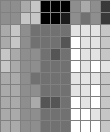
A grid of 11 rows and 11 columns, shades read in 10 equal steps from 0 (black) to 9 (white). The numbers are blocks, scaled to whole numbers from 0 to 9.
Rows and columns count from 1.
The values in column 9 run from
4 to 9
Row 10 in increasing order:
4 4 4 5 5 6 6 7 8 9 9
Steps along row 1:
same up up down same same up up down down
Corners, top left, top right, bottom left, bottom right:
5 2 6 7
